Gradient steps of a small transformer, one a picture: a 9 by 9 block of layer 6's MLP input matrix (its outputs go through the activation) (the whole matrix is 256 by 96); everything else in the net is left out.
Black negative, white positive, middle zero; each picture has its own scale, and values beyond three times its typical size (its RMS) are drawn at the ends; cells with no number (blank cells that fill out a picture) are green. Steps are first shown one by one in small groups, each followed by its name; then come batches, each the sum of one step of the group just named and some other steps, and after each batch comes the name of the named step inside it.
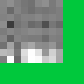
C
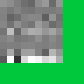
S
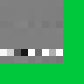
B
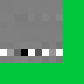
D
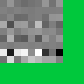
S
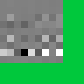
D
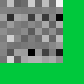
S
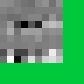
S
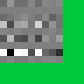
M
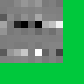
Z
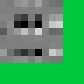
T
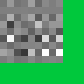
M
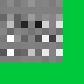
Z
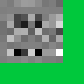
T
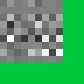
M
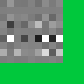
M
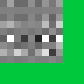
M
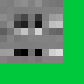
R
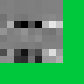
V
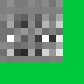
R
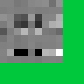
R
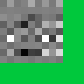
R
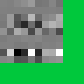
V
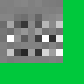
R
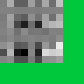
V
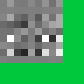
R
